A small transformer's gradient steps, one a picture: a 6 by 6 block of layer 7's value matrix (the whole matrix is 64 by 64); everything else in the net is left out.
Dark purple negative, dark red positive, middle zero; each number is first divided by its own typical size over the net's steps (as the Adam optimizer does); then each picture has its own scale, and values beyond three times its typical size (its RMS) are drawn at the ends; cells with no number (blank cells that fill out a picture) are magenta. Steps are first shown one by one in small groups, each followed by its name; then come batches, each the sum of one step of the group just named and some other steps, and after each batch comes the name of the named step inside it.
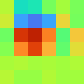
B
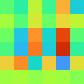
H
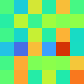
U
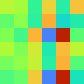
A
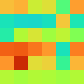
B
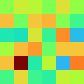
H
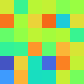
U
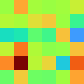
U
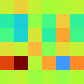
H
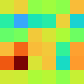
B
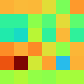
H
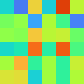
U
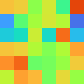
A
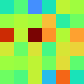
A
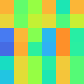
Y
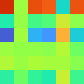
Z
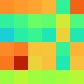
Z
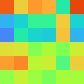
Z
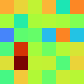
Y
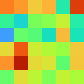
Y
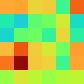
Y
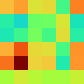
Y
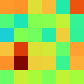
Y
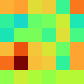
Y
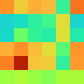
Z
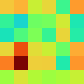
Y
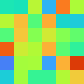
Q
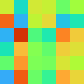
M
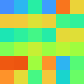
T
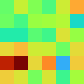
T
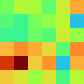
T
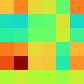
Q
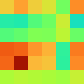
Q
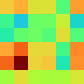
M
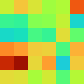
T
